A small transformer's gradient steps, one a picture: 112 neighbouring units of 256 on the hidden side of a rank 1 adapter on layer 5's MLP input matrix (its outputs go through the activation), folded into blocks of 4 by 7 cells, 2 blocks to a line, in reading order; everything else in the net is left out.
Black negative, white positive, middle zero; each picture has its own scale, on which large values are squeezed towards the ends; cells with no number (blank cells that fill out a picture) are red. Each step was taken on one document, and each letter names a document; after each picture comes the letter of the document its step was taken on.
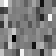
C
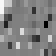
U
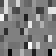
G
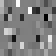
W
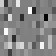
W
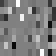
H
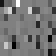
H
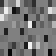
G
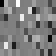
H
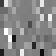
C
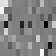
U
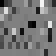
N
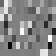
U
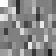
G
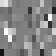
C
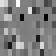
W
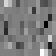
U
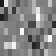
H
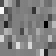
U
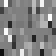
C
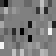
N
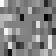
W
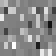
H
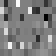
W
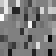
G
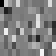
H
